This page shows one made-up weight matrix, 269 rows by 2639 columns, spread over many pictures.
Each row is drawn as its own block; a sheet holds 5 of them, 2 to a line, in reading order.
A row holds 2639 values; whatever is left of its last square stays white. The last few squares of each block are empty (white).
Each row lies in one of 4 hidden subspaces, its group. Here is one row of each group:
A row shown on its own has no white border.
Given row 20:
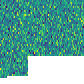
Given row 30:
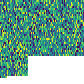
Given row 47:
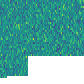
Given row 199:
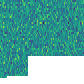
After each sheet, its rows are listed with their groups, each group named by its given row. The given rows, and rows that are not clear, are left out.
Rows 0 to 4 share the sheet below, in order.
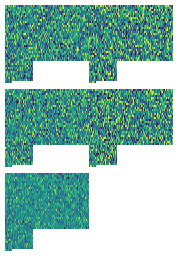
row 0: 199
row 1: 199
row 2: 199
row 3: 30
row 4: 30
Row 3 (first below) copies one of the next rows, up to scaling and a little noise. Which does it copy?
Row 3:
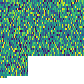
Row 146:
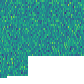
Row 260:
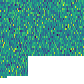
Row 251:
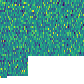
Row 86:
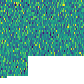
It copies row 260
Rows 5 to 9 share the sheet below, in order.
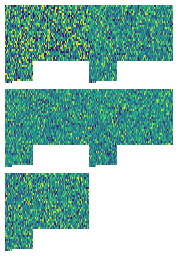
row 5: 20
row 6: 20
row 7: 30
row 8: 199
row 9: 30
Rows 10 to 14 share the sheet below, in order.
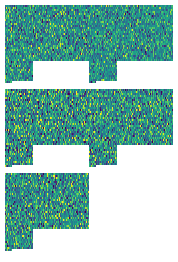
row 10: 47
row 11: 20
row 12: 30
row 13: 30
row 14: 20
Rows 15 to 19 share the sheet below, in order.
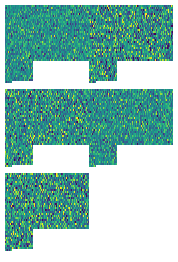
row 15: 47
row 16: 199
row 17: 47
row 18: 30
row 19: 30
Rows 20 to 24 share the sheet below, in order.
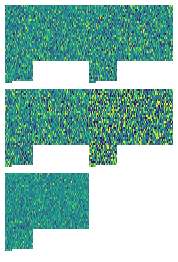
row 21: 20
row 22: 199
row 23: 199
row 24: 47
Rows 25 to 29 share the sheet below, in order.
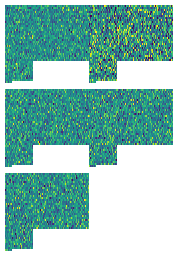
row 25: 30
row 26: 199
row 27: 20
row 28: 47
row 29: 30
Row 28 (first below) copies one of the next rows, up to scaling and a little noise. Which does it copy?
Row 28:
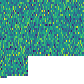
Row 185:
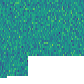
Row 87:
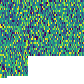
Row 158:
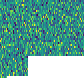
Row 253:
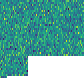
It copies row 253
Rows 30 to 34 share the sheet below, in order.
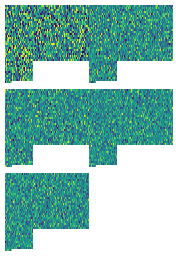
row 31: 47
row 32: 30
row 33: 20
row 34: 20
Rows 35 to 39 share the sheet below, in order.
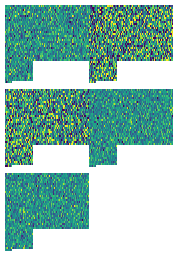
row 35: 30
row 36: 47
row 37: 30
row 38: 20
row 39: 47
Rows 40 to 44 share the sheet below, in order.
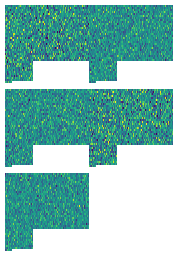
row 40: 20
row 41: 199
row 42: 47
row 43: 30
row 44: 30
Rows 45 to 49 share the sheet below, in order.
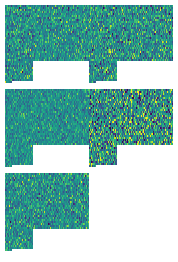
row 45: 30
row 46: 30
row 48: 20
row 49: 30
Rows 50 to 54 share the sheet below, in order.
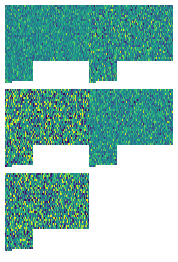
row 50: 47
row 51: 47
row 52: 30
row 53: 47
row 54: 199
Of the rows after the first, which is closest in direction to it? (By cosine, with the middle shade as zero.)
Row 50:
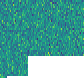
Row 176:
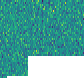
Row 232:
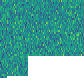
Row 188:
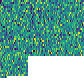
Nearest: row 188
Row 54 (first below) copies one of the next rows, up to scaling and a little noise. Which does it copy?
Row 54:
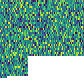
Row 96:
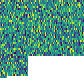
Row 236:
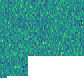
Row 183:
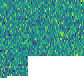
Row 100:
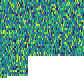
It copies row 236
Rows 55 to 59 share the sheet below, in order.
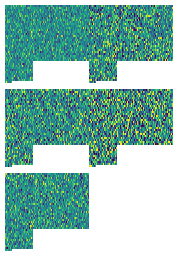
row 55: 30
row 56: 47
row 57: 30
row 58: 30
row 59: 47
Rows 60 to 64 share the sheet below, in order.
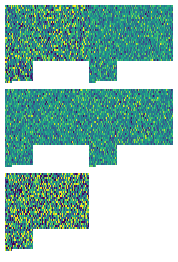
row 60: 199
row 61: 47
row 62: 199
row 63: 20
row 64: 47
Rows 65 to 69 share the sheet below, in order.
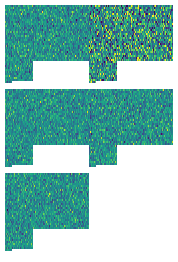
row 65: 30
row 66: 20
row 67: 199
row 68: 199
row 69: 199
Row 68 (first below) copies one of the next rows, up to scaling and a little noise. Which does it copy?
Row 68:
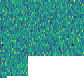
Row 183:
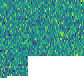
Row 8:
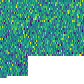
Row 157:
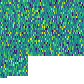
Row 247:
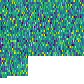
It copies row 247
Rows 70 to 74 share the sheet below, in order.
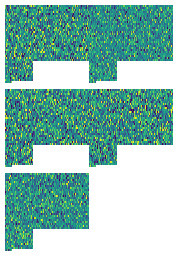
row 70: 199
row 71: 30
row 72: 47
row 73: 199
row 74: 199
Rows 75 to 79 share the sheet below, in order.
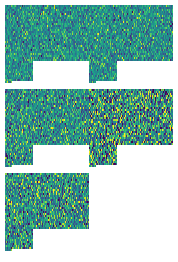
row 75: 20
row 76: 20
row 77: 47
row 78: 47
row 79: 47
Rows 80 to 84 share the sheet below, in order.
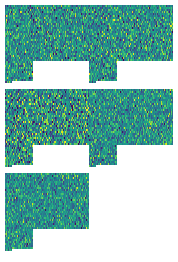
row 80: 30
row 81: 20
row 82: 20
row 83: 199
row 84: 30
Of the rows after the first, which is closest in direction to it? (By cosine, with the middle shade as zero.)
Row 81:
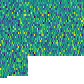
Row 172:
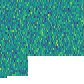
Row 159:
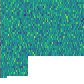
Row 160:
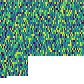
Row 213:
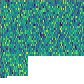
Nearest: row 172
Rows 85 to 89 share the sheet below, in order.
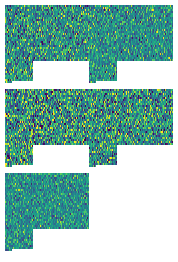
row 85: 47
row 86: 30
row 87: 47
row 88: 199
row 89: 30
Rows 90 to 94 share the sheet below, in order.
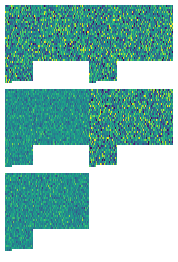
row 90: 199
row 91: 20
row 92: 47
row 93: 199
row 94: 47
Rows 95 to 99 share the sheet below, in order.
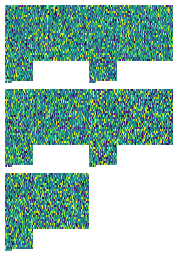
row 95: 20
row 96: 199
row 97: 199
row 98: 47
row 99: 47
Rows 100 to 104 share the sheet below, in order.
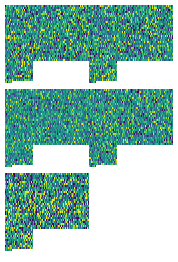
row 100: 199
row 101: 199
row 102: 47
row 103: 20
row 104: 199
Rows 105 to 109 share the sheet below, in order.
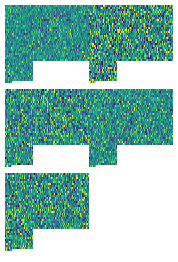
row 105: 47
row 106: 199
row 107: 20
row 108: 20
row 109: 30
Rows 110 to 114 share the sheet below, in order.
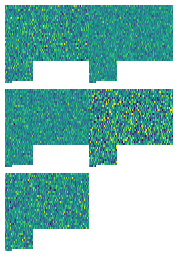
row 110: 199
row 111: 20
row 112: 30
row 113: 20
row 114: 30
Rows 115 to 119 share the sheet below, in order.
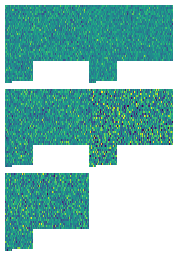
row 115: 199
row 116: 20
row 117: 199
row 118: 199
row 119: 20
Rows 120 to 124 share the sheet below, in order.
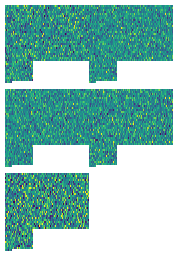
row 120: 199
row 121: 30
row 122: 199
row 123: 30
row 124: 20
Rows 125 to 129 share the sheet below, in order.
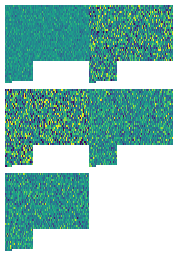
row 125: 30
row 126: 47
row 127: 30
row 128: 30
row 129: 199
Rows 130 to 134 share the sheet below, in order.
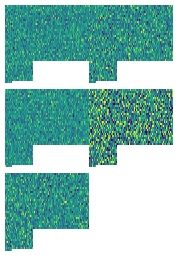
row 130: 47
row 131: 20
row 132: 30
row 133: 20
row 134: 199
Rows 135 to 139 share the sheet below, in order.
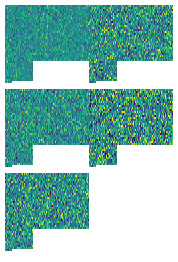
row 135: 20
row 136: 47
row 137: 20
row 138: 30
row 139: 20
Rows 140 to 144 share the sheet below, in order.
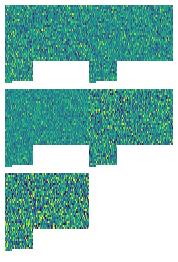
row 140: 199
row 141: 30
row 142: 47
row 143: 47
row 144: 47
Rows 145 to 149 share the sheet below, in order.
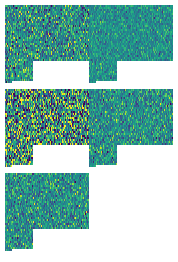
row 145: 199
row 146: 30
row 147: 30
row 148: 30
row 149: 47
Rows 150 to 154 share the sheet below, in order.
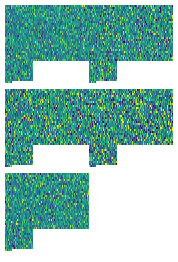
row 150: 199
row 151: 30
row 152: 30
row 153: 30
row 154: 199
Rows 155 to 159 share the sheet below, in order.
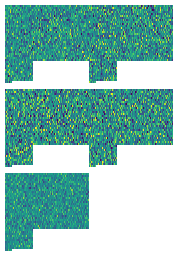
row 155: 47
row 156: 30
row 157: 199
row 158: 47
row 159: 20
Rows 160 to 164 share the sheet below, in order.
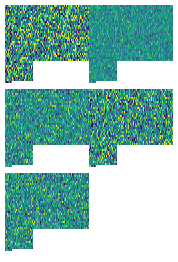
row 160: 47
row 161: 199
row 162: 30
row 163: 30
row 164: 199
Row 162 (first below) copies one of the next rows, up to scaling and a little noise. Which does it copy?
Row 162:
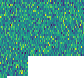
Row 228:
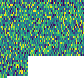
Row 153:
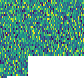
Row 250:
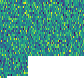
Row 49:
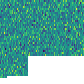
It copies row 228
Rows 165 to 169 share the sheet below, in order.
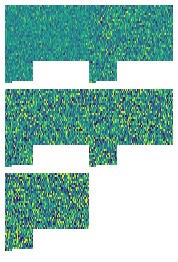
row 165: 47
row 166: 20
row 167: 199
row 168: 30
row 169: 30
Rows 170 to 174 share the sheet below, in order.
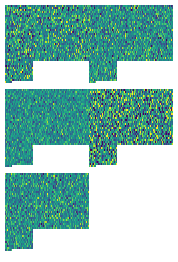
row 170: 30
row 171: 47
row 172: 20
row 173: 199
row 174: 20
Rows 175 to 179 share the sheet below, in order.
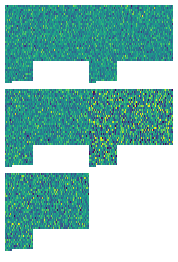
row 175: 199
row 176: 20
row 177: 30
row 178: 199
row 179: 30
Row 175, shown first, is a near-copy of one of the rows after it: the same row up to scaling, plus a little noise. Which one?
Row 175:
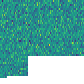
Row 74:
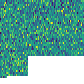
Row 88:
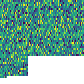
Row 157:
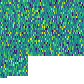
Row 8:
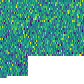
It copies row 88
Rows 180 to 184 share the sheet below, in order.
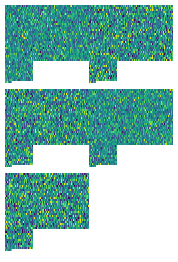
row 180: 20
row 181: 30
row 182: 199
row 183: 199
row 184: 199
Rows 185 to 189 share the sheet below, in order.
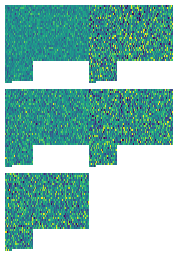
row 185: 47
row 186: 20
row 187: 20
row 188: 47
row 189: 199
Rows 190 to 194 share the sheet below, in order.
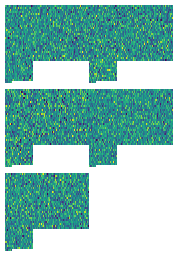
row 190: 47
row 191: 199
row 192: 199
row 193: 30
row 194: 20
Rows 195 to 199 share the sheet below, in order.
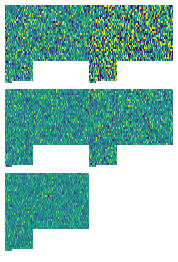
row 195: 20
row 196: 20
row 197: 30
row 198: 47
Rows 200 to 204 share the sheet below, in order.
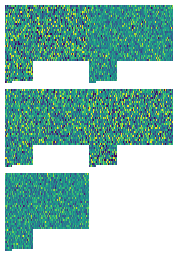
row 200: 30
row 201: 199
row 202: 20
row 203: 199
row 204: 20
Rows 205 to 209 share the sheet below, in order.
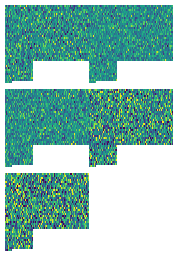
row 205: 199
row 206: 199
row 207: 47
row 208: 47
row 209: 20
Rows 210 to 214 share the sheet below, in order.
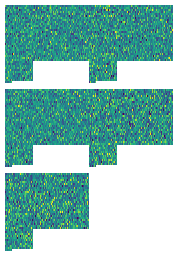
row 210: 47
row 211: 30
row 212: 30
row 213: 199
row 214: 199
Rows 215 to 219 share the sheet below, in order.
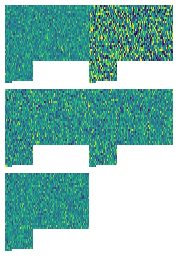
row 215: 20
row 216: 199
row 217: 30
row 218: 47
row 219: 47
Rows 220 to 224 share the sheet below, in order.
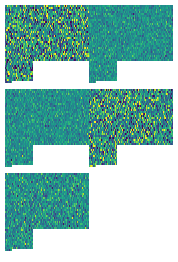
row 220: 47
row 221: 30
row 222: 30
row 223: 20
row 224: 199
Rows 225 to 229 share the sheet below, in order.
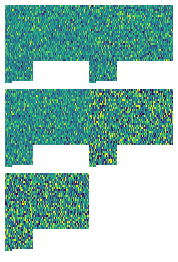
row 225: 199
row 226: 47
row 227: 47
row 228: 30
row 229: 199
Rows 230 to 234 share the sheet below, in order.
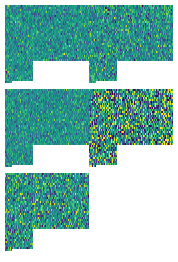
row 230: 47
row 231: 199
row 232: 47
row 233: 30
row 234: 47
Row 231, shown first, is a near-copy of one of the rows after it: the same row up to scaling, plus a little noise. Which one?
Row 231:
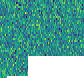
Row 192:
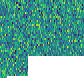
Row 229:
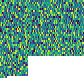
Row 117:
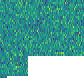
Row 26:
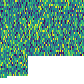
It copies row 192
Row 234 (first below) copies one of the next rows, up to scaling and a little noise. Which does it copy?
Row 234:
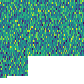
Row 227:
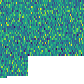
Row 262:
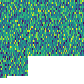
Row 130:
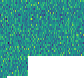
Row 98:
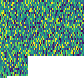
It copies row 262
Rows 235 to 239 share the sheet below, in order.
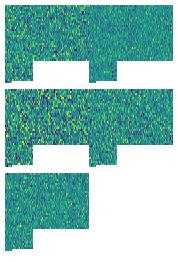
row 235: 47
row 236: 199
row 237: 20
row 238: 20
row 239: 199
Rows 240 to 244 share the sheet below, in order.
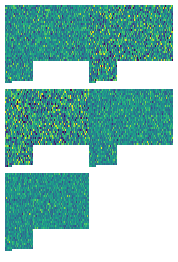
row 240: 199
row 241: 47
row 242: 20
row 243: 47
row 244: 47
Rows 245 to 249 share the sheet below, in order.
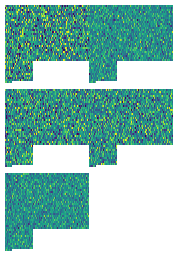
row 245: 199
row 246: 20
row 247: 199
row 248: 20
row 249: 47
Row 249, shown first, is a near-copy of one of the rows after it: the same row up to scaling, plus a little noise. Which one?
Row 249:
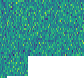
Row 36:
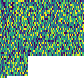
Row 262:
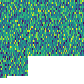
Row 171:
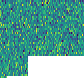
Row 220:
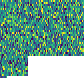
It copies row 36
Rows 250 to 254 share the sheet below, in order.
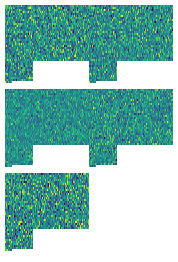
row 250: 30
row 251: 30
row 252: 30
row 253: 47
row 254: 30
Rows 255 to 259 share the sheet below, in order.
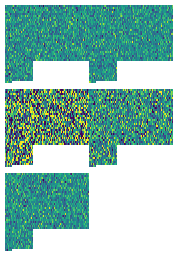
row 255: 30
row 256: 30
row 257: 47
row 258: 30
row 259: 20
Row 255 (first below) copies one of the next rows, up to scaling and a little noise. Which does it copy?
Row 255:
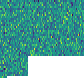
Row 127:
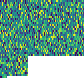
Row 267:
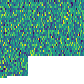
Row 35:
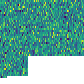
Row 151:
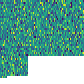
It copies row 267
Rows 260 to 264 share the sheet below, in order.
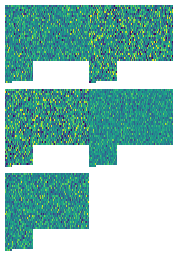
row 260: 30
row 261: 30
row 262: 47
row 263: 47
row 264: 47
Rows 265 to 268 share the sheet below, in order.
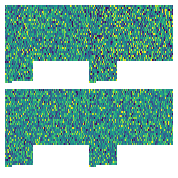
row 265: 20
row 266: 30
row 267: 30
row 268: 30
